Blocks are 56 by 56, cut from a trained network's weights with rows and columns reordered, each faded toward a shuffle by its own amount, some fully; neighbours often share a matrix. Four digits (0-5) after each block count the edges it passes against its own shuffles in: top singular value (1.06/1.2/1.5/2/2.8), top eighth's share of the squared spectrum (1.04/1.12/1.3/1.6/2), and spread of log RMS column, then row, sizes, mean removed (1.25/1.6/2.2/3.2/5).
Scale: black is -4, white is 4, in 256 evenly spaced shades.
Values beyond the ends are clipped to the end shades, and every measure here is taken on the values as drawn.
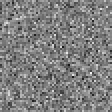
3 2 1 0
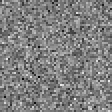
0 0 0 0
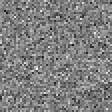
1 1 0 0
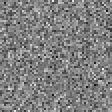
2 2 0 0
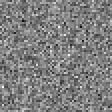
0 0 0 0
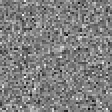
2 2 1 0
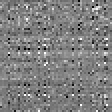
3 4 3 2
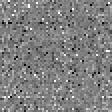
2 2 1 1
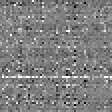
3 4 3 2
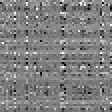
4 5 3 2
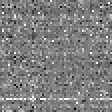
3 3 2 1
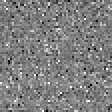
1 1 0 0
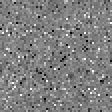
0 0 0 0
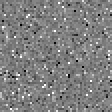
0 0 0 0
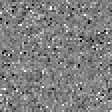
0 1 0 0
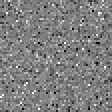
0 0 0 0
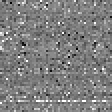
3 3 2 2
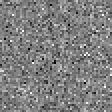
1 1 0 0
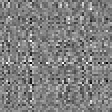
4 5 3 3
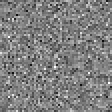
3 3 1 1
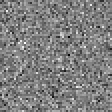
1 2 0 0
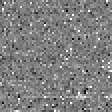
1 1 0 0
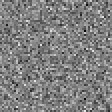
3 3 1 0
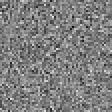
3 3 1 0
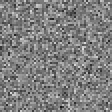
2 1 0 0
